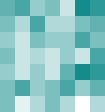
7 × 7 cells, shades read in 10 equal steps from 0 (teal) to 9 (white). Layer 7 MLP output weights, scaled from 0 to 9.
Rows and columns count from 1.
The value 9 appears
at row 7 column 6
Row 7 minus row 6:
0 6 1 0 4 4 3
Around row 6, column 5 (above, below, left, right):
3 6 4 5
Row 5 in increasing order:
0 1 3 5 5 7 7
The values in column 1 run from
3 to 5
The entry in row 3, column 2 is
7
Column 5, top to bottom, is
7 6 5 5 3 2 6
